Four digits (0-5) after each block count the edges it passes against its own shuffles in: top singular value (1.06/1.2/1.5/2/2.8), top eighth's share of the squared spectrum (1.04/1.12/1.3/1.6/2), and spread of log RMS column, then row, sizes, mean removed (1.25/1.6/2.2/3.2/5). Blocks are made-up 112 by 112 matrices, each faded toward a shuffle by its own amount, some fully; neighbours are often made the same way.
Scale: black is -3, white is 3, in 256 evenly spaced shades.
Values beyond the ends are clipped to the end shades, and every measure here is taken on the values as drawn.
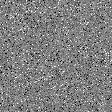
2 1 0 0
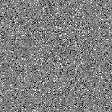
4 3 2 2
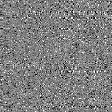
4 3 2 2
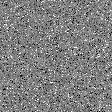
1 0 0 0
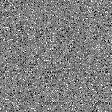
3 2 0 1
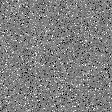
1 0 0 0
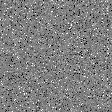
2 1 0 0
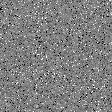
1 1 0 0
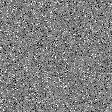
0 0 0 0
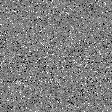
1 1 0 2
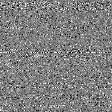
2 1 0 3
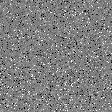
2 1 0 1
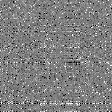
4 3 1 2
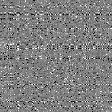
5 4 2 3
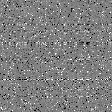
4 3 1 2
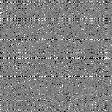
5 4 2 3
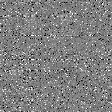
4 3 1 2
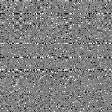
5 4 2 3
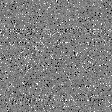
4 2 0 2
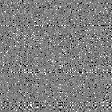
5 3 2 3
